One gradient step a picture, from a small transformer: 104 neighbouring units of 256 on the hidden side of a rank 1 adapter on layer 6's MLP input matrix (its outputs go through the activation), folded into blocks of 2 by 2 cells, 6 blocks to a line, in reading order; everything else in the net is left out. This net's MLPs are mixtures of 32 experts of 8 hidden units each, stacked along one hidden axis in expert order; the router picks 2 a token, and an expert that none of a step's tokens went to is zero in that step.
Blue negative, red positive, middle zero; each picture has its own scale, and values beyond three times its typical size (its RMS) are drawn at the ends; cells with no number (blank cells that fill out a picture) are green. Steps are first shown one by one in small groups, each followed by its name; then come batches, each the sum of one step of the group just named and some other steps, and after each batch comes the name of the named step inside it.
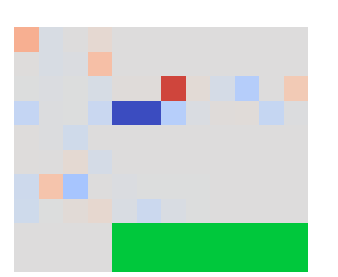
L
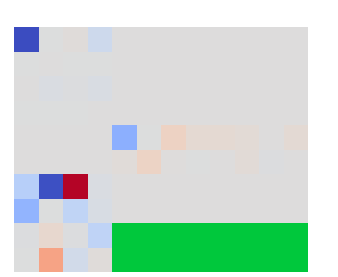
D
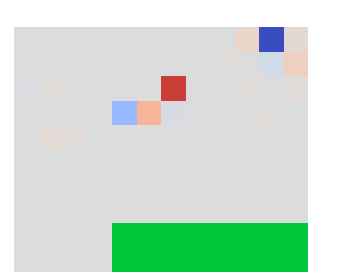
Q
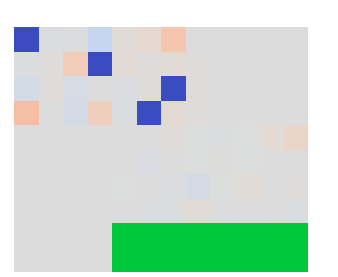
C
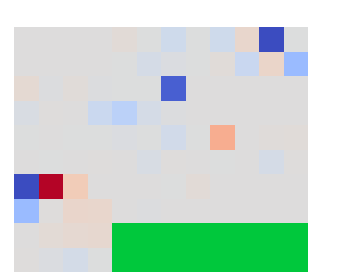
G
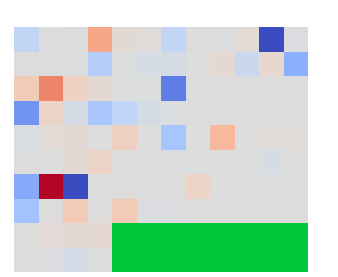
G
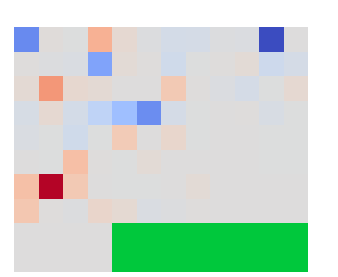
L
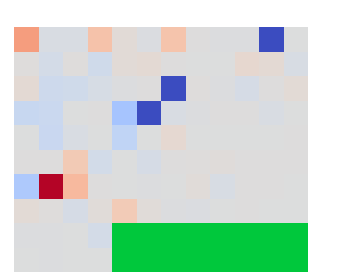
L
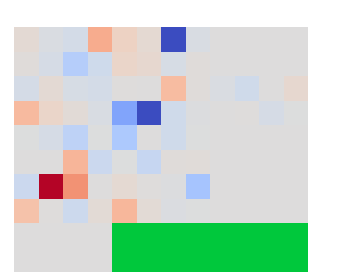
L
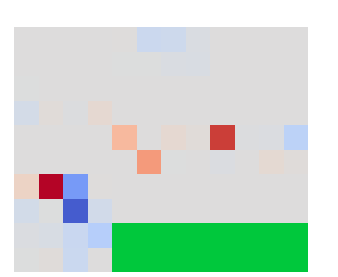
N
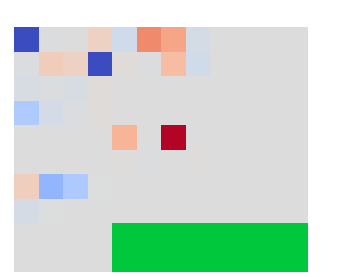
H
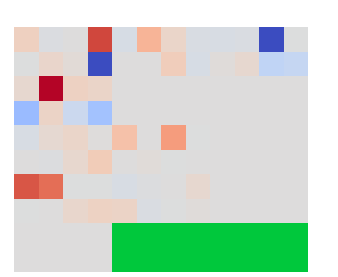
H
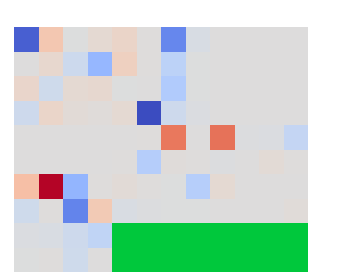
N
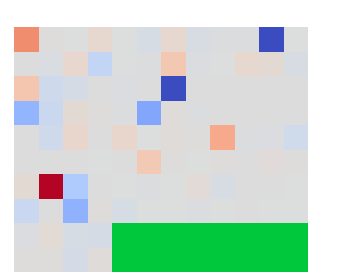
N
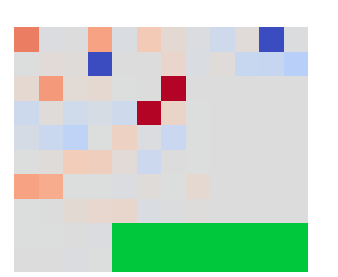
H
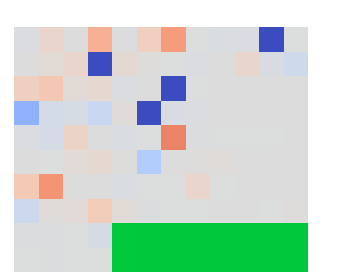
H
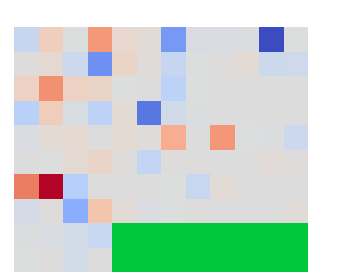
N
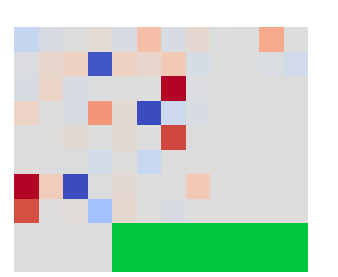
H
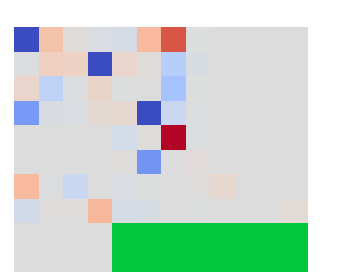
H
